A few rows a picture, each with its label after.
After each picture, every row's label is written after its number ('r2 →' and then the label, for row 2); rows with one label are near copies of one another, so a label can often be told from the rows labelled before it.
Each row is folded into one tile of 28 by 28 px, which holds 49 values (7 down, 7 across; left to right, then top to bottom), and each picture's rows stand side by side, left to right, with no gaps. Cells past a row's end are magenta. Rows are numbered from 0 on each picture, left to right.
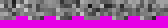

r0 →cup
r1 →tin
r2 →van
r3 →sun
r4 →tin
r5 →tin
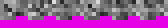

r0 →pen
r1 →cup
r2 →van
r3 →pen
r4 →van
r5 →van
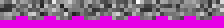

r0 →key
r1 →cup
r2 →pen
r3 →sun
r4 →cup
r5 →key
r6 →tin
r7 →cup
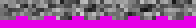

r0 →sun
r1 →sun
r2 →van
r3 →key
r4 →pen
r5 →key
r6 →van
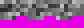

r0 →key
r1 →sun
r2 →tin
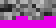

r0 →key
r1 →pen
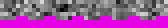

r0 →cup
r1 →pen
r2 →key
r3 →tin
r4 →van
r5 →cup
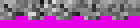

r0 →pen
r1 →cup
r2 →pen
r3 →tin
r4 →tin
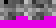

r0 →van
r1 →van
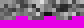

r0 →sun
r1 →pen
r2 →key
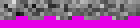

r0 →pen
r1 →sun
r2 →tin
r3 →sun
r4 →tin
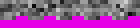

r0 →key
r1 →sun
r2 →van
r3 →van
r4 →pen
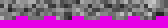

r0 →tin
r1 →sun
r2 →van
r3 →sun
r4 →key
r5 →pen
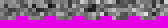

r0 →sun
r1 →sun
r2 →cup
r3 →key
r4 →van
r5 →cup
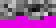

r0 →pen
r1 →key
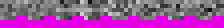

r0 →tin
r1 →tin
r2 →van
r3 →van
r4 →cup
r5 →sun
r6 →tin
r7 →sun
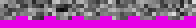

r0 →sun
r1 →van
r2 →key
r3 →cup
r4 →van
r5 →sun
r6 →cup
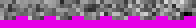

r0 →tin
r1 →tin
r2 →van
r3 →key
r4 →cup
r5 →cup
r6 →pen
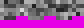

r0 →van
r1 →sun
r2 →key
